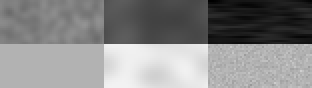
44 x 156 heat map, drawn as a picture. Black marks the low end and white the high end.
The table splits into 2 rows of 3 panels. Panel 1,1: middling, blotchy, faint in contrast. Panel 1,2: low, smooth, faint in contrast. Panel 1,3: very low, streaked across, faint in contrast. Panel 2,1: high, flat. Panel 2,2: very high, smooth, faint in contrast. Panel 2,3: high, fine-grained, faint in contrast.
